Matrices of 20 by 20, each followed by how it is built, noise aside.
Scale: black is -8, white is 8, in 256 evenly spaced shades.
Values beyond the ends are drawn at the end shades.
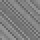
Toeplitz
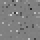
sparse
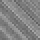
Toeplitz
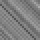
Toeplitz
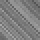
Toeplitz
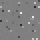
sparse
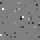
sparse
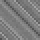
Toeplitz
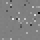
sparse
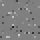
sparse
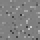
sparse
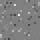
sparse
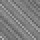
Toeplitz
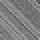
Toeplitz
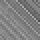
Toeplitz
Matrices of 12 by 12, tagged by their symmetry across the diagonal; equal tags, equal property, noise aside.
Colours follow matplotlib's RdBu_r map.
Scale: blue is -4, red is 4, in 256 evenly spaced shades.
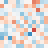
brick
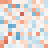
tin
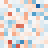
tin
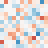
brick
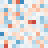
tin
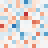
brick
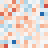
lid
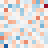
brick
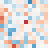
tin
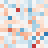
brick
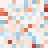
tin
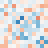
lid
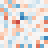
brick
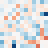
lid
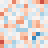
lid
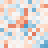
lid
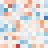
brick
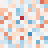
tin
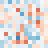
tin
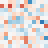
tin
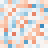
lid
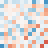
lid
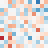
brick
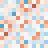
lid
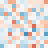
brick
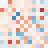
lid
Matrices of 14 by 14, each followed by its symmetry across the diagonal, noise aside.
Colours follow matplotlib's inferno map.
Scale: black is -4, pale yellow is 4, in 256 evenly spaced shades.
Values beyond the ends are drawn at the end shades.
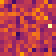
neither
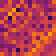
symmetric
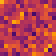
symmetric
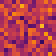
neither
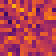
antisymmetric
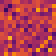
symmetric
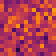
neither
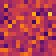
neither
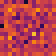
symmetric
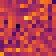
antisymmetric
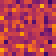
antisymmetric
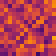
antisymmetric
